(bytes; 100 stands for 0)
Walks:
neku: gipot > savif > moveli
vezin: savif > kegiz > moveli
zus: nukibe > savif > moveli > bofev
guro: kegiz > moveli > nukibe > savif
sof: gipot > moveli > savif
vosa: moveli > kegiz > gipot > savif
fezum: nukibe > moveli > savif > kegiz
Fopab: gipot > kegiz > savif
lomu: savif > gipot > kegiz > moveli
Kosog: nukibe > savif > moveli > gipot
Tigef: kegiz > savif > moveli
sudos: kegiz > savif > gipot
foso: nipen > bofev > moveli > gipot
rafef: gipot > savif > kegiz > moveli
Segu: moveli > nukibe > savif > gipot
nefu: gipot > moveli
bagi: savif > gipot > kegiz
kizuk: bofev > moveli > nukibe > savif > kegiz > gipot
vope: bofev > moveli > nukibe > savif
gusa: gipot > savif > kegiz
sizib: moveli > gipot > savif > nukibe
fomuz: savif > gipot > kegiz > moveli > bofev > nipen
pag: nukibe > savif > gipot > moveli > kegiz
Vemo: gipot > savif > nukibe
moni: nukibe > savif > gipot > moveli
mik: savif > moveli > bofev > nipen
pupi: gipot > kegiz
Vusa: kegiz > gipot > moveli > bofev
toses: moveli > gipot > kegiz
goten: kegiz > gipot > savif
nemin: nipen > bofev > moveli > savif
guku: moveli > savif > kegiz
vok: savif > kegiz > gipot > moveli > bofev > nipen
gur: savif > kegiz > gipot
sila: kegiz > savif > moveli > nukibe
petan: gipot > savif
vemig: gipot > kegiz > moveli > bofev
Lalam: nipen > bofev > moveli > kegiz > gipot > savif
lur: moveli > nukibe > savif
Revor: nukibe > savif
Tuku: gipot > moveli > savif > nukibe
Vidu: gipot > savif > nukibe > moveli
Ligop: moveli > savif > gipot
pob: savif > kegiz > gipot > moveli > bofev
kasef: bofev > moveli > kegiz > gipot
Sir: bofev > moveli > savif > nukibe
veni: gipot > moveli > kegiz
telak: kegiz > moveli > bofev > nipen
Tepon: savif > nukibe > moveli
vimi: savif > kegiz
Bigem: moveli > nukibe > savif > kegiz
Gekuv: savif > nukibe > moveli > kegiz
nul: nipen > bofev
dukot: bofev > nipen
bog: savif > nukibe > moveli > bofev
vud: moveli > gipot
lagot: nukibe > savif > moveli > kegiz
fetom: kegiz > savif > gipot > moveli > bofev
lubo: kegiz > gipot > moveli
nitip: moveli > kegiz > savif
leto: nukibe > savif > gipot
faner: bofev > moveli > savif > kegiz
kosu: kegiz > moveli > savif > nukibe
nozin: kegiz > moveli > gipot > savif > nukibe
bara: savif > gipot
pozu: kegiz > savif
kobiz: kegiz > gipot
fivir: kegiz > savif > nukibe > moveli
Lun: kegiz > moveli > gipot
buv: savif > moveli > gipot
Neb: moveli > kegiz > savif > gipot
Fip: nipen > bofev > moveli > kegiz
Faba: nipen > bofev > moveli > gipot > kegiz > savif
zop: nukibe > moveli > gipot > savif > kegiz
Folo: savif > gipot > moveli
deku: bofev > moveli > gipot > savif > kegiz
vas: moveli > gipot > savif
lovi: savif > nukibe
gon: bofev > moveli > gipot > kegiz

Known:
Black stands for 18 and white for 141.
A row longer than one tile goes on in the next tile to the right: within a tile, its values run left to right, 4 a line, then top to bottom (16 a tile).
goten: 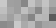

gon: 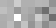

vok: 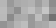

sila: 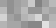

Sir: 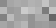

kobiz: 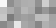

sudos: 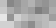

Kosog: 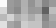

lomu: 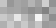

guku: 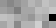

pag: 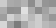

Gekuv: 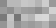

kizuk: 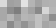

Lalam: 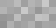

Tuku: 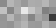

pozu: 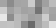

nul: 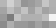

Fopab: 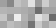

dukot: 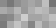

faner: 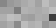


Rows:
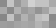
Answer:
Vidu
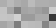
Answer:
deku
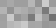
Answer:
kosu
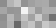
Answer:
veni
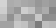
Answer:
Vusa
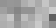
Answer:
fezum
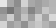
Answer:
guro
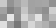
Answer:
lagot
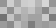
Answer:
lovi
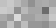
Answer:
foso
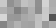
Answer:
gur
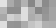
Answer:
moni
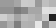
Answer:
vimi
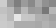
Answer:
bara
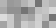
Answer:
vezin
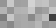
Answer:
Vemo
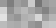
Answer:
Tigef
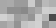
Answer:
rafef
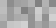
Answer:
telak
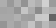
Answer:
vosa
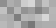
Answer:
fivir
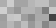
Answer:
sizib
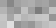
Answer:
Neb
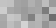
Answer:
nozin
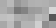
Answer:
zop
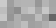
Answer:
pob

